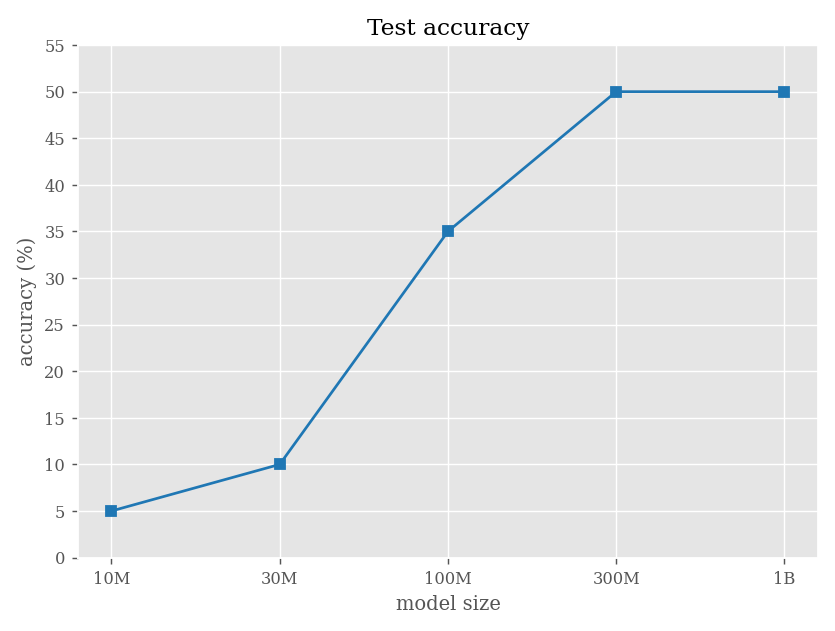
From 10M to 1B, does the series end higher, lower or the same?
higher
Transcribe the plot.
Title: Test accuracy
x-axis: model size, ticks 10M 30M 100M 300M 1B
y-axis: accuracy (%), ticks 0 5 10 15 20 25 30 35 40 45 50 55
Values:
5 10 35 50 50
